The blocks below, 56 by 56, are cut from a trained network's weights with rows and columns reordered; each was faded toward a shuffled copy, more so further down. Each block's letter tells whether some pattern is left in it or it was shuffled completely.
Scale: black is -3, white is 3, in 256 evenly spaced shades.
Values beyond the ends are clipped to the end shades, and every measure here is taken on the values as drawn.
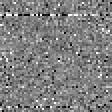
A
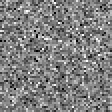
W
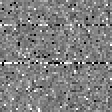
A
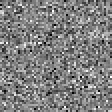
A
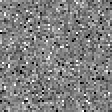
W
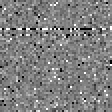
A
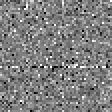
A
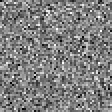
W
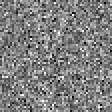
A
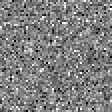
W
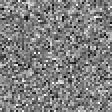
W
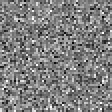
A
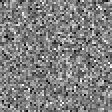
W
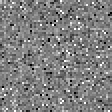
W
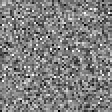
A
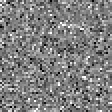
A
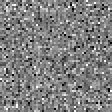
A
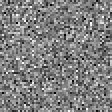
W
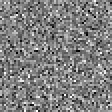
A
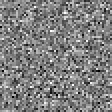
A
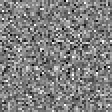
A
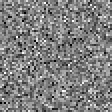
W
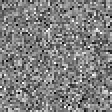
W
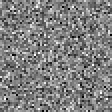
W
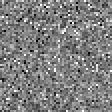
W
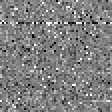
A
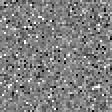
W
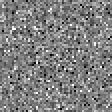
W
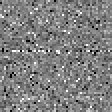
A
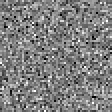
W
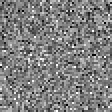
W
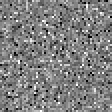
W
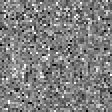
A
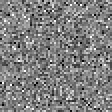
A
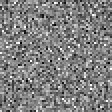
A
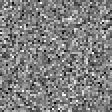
W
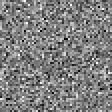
W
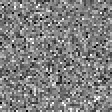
W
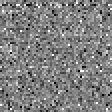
A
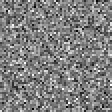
W
